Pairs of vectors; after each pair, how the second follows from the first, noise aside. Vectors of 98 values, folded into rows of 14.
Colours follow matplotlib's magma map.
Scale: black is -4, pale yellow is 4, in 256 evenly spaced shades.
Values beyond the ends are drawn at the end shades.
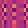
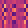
negated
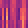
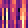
scaled up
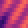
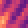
negated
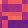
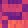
negated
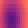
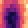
scaled up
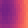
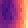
scaled up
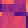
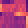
negated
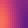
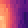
scaled up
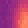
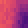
negated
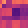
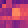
negated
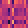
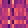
negated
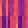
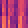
negated
